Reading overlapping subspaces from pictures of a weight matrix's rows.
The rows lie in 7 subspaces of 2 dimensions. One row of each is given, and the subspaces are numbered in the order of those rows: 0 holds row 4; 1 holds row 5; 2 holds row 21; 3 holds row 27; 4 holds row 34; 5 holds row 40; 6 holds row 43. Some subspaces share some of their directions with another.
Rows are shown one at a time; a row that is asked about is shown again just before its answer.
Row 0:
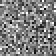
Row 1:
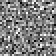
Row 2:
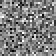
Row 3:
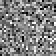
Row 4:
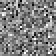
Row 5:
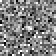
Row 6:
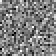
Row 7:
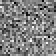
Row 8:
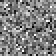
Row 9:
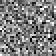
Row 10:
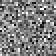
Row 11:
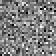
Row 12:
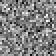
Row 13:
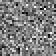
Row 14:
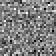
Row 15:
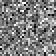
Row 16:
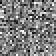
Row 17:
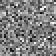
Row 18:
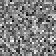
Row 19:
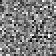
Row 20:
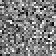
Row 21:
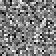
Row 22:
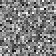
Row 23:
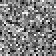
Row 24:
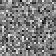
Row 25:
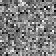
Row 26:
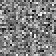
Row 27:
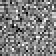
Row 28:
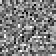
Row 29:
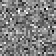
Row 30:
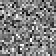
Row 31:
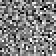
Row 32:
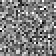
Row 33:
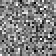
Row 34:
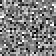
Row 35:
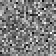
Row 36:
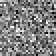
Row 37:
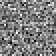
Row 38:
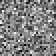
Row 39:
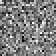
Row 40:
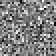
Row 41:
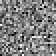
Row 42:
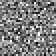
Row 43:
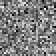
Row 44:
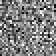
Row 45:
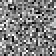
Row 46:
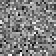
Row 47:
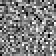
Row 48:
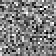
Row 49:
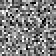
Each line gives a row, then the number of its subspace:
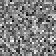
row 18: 6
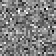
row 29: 6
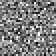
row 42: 5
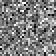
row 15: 6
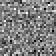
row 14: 5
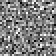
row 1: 5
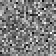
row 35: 4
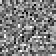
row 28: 1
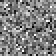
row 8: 0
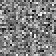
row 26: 4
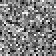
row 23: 0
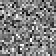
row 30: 2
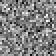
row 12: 0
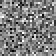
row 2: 4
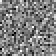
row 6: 1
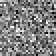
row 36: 3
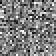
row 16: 4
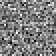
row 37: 5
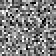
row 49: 2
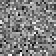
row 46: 1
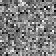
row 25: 6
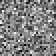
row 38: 1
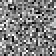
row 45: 5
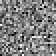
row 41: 1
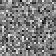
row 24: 2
